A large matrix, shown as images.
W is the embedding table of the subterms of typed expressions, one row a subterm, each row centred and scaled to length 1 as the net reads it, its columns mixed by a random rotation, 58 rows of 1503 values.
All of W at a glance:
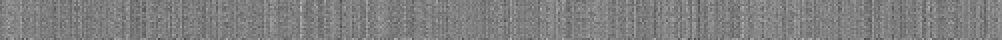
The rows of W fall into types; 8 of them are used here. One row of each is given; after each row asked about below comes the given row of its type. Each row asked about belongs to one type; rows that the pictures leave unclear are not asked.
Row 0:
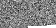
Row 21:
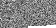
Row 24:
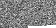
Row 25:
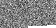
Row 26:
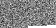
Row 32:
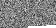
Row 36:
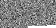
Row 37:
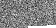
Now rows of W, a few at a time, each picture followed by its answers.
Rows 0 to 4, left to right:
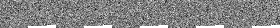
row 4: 37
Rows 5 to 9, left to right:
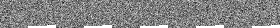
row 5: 37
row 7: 24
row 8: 0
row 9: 37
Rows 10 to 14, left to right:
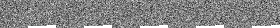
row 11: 26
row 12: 0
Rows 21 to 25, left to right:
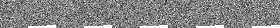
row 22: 25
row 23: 36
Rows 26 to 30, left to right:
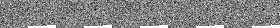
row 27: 0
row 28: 0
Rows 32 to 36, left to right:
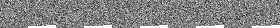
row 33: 37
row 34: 26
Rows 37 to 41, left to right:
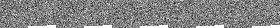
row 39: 36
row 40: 21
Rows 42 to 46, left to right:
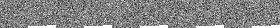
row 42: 24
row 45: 37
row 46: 36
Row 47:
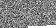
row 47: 24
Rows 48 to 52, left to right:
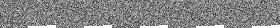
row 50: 24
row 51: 21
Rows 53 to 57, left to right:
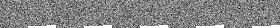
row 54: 26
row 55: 24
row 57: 0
